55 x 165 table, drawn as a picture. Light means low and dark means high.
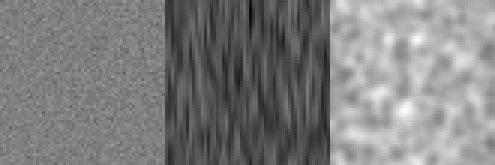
The table splits into one row of 3 panels. Panel 1,1: middling, fine-grained, faint in contrast. Panel 1,2: high, streaked downward. Panel 1,3: low, blotchy.
